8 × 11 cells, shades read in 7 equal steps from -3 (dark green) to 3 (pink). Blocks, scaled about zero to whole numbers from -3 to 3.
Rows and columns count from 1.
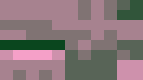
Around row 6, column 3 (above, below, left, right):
-3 1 3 3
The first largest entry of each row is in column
1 1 5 1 7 2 10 10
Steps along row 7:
same same same same down same same same up same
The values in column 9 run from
-1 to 1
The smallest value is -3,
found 5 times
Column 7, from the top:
0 0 1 0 1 0 -1 -1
